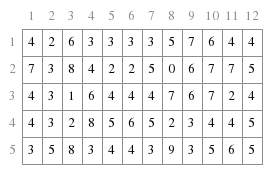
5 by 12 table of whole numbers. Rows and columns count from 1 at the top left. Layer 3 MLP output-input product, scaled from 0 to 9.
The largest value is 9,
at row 5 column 8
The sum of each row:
50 56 52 51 58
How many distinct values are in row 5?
6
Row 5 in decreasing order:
9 8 6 5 5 5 4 4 3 3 3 3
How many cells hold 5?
9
